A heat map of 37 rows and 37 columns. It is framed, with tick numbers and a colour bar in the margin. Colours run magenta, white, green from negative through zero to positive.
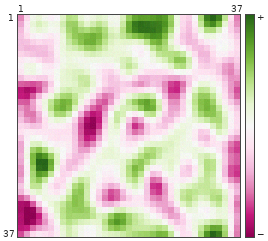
On average the colour sits 50% of the way up the scale. No lone cell stands out from its neighbours. There is no overall slope. The texture is blotchy. The top middle is the ninth with the highest average.
